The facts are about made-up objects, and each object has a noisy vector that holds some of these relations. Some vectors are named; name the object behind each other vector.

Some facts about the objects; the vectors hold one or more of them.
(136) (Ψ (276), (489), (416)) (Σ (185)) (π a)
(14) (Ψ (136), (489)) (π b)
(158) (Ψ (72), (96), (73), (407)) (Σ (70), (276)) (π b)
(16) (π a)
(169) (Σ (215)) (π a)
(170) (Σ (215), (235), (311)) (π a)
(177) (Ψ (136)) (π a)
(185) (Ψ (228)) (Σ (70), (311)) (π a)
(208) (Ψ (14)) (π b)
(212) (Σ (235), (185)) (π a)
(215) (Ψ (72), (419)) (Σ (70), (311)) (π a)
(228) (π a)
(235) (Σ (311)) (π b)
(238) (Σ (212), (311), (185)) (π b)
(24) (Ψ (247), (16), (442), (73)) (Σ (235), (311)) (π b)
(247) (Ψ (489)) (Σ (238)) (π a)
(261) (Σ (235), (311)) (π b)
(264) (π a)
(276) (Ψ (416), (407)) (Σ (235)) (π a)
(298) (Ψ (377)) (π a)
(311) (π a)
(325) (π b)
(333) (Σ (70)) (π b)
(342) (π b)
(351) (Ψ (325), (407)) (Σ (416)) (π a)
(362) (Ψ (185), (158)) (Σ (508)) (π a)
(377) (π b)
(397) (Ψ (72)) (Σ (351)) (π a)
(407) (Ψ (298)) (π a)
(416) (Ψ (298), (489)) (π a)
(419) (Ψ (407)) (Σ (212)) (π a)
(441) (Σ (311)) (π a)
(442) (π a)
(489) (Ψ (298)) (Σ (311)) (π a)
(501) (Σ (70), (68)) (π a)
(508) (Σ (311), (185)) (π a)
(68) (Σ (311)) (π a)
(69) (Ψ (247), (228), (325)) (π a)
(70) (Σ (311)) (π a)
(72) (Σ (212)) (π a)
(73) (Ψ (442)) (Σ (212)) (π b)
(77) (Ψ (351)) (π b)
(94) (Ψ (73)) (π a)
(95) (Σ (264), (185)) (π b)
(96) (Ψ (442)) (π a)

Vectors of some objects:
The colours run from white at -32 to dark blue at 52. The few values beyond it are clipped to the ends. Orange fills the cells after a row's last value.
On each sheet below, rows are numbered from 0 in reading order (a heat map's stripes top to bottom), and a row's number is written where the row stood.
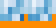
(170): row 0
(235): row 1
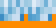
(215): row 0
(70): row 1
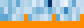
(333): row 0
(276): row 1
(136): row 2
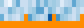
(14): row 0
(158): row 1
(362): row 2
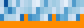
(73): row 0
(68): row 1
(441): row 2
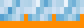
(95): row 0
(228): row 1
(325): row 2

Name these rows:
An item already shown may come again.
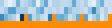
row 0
(24)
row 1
(94)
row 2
(169)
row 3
(136)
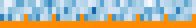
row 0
(311)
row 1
(298)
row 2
(185)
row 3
(238)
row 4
(442)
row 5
(489)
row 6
(72)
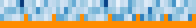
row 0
(276)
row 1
(247)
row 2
(501)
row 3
(276)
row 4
(235)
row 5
(508)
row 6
(96)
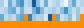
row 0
(351)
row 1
(73)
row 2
(136)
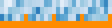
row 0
(311)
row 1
(212)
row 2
(70)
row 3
(419)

